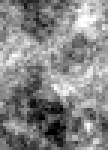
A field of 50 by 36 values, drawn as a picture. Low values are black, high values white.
Mirror symmetry: none. Odd rows or columns: none. Stripes: none. Average level on the scale: 50%. Ninth with the highest average: top right. Grain: blotchy. Ninth with the lowest average: bottom middle.
